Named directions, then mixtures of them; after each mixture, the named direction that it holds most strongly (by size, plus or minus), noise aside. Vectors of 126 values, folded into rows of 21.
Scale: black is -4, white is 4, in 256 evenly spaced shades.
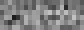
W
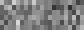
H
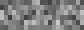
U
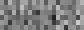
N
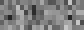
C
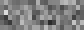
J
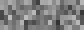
U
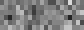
C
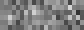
C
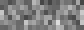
U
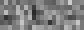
C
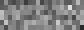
U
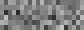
N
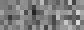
C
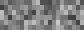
U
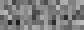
J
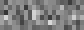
J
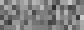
H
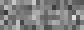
H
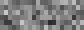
J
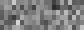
H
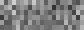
H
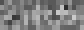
W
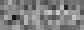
W
